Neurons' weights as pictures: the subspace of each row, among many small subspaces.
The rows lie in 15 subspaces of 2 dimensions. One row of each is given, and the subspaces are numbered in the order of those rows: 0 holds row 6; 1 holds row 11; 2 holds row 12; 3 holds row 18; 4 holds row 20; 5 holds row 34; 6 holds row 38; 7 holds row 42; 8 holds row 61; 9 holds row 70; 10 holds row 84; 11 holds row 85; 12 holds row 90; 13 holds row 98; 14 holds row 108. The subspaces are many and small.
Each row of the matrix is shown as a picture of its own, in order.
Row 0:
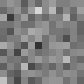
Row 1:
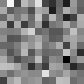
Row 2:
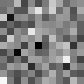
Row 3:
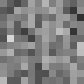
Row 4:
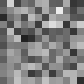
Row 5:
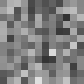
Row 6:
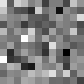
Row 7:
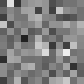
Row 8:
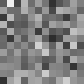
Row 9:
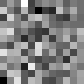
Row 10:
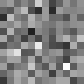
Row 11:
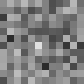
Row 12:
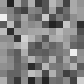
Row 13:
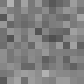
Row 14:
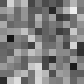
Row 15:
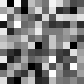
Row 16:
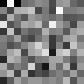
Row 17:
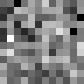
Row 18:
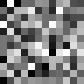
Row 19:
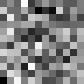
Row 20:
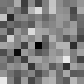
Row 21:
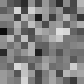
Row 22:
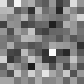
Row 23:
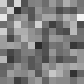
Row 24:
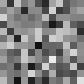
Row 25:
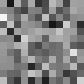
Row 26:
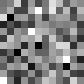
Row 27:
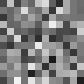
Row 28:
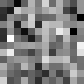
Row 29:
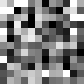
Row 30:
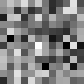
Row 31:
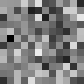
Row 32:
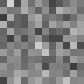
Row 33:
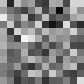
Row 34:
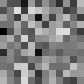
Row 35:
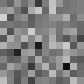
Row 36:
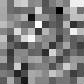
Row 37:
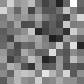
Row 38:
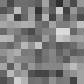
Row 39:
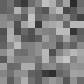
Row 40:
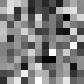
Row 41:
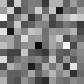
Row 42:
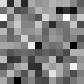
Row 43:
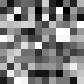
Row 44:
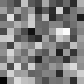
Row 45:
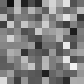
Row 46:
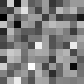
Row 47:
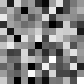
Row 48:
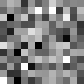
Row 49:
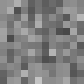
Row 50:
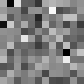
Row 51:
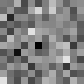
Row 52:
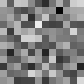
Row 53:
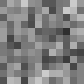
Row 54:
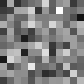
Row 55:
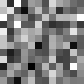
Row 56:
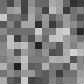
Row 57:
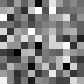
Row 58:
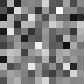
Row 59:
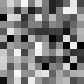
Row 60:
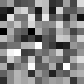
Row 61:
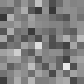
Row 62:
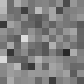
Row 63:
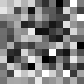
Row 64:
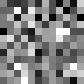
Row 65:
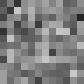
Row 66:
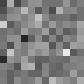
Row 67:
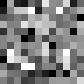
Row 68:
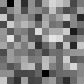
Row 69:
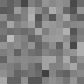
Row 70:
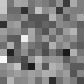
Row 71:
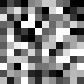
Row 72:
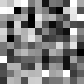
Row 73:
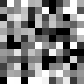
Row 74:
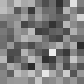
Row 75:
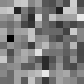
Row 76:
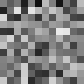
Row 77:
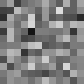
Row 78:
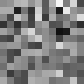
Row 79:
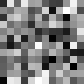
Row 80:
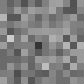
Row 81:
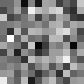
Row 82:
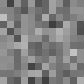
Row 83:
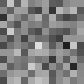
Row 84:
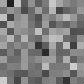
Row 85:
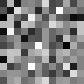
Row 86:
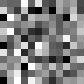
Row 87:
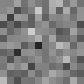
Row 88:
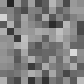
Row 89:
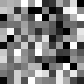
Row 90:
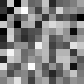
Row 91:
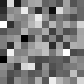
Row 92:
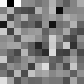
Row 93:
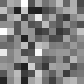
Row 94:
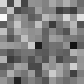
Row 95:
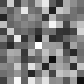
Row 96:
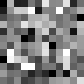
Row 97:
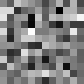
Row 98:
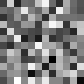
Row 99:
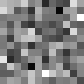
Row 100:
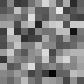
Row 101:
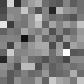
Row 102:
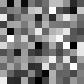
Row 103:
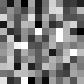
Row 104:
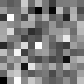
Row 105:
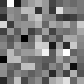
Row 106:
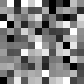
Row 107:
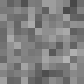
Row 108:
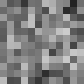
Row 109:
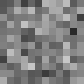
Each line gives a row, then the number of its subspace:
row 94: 7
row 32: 10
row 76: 6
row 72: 11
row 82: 2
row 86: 6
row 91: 9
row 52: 13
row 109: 0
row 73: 14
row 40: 7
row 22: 3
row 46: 12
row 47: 13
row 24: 13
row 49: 7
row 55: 12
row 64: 5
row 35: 8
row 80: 1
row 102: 11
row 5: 7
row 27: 13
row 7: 0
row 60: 8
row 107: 14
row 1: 9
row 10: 8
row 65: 7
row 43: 6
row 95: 13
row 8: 10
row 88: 2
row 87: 4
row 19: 5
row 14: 12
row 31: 8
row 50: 9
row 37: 3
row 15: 12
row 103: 2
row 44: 5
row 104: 6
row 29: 11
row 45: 0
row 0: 6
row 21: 5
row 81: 4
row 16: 3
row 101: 9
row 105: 0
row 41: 11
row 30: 1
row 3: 12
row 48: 6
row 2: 4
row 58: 11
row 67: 0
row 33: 2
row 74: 3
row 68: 10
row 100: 14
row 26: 4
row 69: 11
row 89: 8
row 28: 12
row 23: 7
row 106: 0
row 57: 8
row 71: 13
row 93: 5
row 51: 4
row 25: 2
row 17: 12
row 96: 0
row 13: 10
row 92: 3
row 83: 11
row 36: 2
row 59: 1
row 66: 9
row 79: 14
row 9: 5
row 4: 2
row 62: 9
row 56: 13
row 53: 14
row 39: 14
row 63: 3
